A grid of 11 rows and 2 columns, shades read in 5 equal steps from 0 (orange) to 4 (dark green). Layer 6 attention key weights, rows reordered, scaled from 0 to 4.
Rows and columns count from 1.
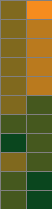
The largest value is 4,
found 3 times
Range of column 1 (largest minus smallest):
2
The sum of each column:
27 24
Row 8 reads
4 3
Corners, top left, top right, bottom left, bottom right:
2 0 3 4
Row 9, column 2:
3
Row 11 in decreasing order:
4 3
